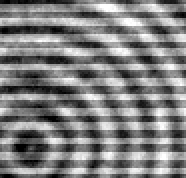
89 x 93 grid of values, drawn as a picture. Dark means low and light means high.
Rings: centred on the bottom left. Grain: streaks across. Stripes: horizontal, repeating 12 times. Average level on the scale: 50%.
